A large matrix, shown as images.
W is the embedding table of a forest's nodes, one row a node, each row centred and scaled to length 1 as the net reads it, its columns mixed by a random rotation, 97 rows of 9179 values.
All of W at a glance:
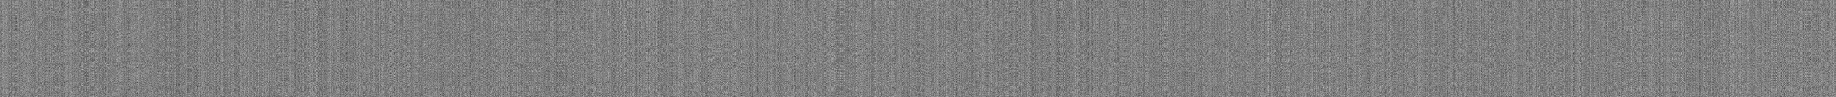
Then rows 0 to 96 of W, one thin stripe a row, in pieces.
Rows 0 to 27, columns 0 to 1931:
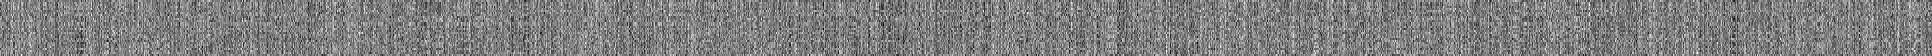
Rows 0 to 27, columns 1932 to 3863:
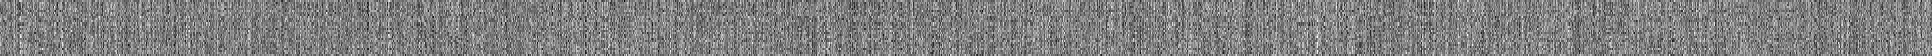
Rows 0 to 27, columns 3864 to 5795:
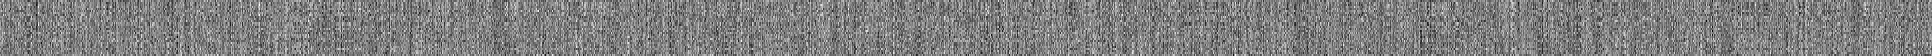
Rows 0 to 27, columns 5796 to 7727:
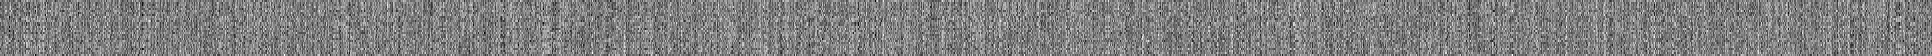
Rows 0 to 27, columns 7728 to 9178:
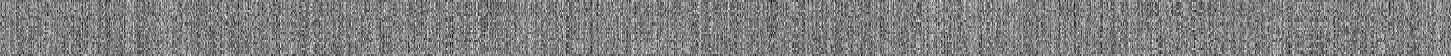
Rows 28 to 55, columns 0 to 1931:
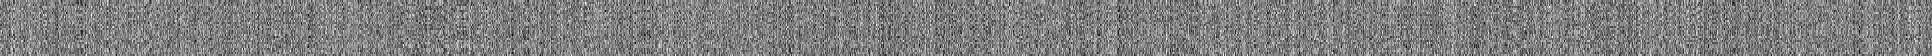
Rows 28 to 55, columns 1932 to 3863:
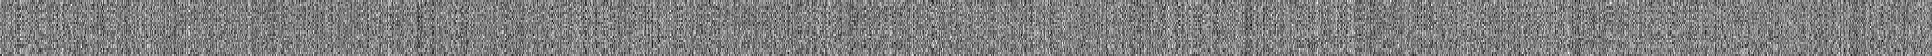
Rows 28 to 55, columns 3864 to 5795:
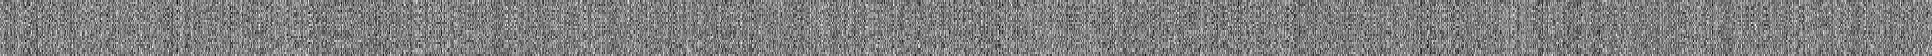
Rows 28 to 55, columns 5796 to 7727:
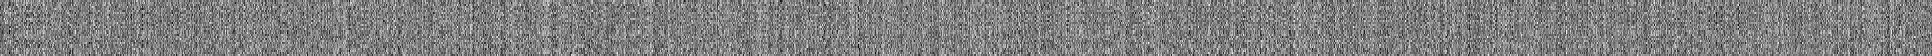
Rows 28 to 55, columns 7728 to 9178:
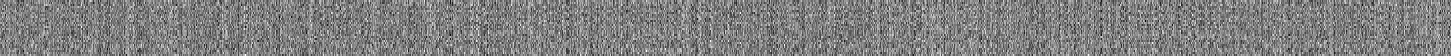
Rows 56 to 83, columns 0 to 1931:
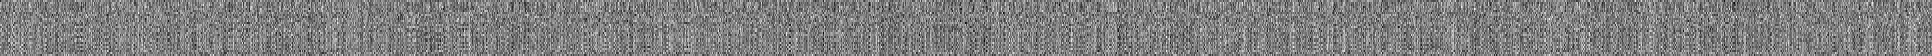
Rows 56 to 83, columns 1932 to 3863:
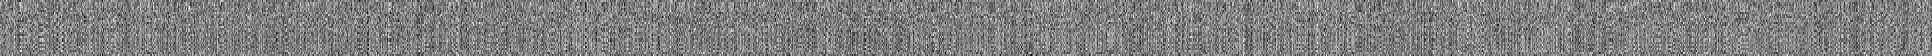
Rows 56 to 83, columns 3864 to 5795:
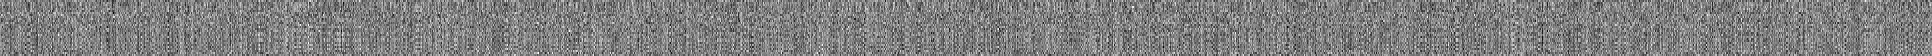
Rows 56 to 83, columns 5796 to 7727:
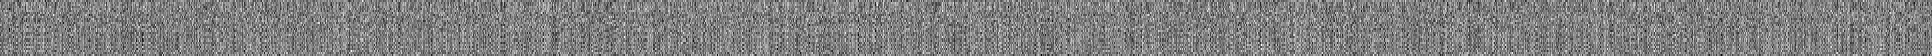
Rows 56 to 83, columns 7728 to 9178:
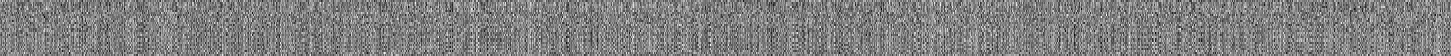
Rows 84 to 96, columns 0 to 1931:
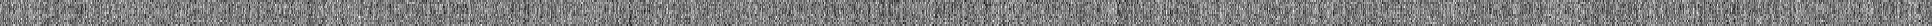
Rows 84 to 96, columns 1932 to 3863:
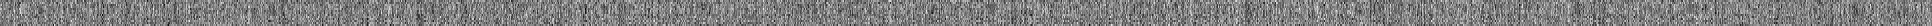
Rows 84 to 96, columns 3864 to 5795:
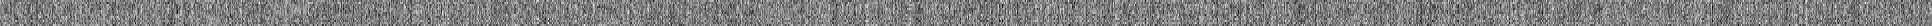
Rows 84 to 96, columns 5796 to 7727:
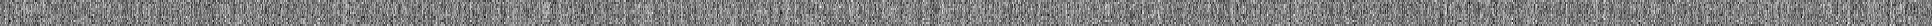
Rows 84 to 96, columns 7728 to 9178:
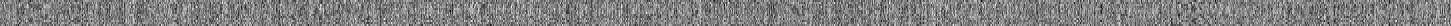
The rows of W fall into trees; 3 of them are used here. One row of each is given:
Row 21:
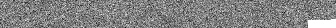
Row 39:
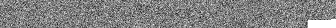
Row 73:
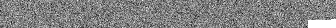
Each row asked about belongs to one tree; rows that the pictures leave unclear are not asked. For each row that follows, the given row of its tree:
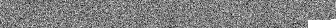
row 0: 21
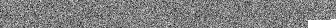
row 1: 73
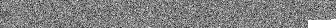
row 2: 73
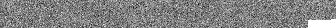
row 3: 73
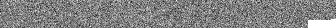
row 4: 73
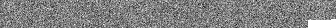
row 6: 73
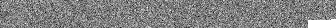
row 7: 73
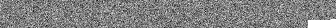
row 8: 21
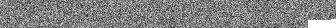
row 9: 21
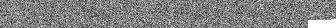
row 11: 73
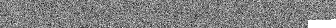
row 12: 73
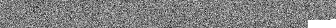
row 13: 21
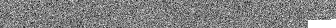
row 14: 73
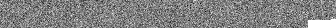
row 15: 21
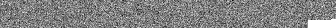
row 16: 39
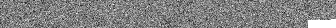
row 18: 21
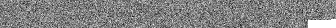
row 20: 39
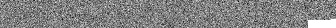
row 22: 21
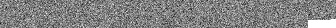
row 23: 21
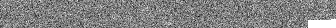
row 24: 73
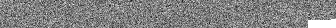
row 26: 21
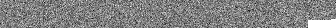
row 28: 21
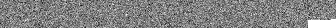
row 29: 21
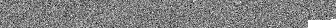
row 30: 21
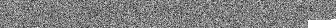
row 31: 73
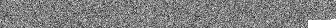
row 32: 73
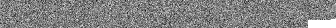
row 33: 21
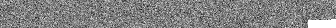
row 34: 39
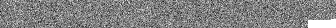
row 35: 73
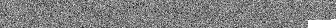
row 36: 73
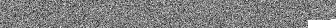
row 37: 21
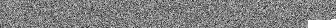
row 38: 73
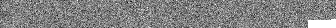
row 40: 73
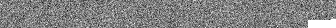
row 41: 21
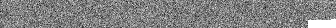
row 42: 73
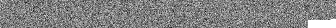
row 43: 21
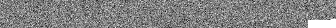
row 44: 21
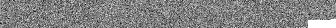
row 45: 21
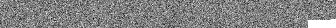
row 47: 21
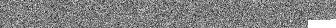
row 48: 73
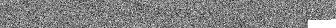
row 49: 39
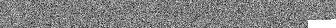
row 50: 73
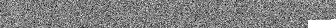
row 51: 73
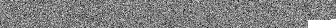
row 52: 21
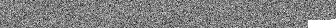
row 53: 21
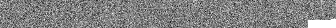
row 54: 21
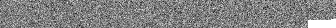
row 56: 73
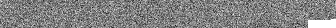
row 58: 21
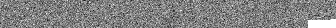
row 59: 21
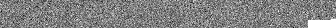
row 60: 21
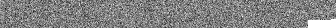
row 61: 21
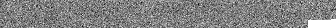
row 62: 73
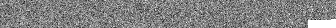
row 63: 39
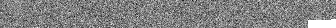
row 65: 73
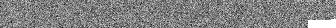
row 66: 73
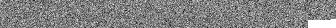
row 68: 21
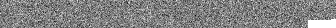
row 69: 73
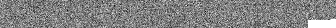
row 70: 21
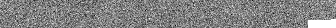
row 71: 21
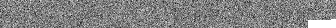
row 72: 73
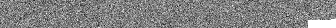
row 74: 21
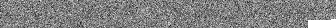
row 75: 73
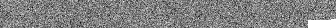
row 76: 73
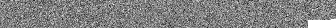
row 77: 21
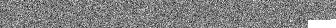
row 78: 73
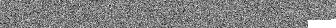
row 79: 21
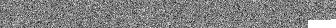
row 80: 73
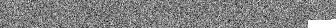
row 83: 73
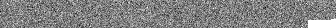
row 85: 73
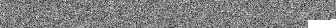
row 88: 21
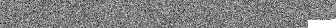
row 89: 21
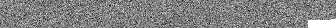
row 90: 21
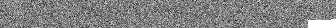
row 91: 73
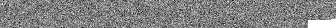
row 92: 39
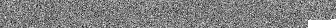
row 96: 73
